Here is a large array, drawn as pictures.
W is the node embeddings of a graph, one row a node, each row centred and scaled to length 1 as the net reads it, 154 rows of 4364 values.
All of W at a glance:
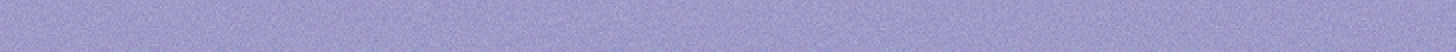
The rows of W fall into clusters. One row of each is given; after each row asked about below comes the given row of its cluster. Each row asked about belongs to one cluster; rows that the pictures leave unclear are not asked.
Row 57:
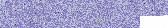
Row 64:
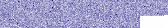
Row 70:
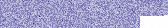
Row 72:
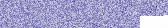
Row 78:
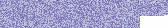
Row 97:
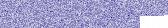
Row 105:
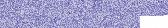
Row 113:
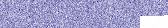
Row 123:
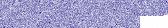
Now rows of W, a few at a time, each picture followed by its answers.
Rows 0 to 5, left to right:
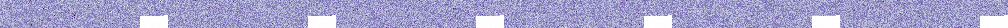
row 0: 57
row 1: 70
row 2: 97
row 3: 123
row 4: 105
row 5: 78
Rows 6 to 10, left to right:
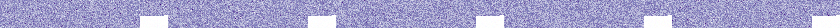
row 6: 70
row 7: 57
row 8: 57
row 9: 72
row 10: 70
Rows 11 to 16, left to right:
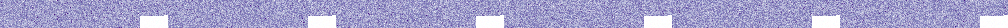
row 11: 78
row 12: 113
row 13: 113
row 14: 57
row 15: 70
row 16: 105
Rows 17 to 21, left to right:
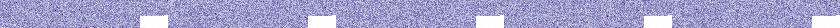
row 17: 64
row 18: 57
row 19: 78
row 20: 123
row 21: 57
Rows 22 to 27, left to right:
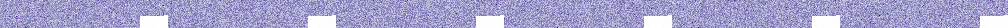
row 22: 72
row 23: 72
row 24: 70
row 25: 123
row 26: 113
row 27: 57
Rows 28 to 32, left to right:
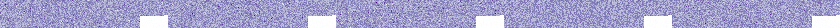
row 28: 113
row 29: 78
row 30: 57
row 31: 113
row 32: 70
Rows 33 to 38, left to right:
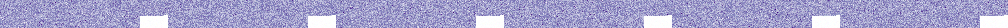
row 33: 123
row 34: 105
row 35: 70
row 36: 105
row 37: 64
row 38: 97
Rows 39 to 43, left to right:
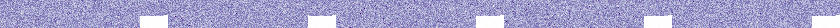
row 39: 105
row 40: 70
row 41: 78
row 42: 57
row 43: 123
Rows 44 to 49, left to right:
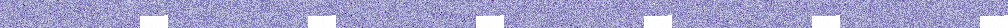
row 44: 78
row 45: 105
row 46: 64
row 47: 123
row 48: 105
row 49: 113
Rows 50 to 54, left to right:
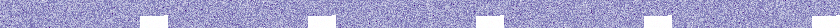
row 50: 57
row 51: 123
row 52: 70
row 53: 123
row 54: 113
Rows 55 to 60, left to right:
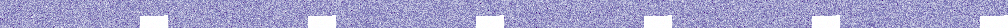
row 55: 123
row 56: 113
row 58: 57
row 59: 57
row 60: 57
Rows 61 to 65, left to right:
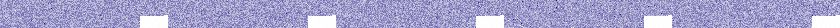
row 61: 57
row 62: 97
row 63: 113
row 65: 72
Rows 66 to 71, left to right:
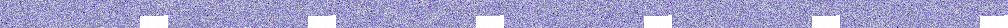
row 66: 72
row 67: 57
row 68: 105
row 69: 97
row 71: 70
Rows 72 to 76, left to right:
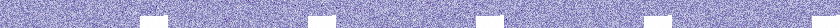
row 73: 78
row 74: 97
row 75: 123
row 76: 97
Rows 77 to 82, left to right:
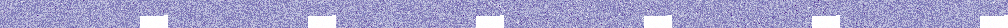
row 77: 123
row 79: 72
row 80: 105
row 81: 113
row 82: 78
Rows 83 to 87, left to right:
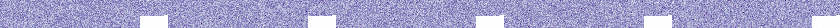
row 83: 78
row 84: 70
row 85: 123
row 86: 78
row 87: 113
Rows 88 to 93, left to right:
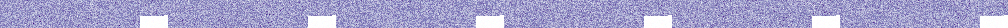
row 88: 70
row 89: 70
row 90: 72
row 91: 57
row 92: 97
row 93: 105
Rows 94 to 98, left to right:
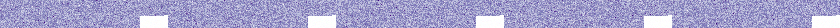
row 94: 105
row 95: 78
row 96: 57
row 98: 57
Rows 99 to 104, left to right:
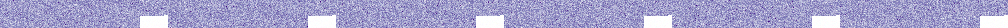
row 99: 78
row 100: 64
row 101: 64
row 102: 70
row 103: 78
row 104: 78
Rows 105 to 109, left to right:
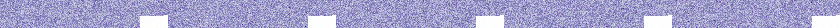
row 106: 70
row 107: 123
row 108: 97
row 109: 123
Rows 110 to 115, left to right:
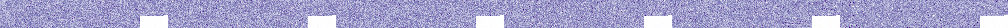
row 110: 57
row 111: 105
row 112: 78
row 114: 72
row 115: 64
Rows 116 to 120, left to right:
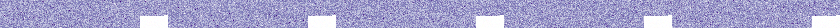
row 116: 78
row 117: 64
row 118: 105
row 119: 97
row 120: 72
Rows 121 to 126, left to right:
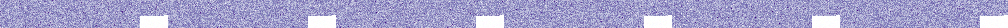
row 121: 72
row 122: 57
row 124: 105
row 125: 64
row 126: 97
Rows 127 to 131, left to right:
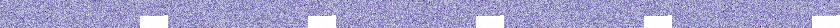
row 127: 105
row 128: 72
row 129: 113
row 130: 72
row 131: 64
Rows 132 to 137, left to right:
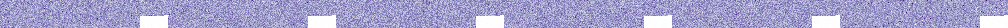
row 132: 113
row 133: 123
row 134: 113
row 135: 97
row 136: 123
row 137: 113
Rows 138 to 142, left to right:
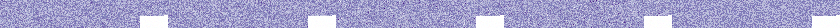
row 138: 97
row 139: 64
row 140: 105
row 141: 78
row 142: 70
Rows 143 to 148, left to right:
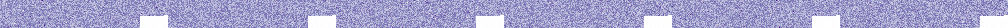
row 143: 57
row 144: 64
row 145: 97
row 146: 72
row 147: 78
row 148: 72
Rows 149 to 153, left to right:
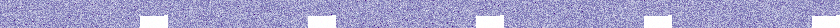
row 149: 70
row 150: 105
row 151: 72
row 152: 78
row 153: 70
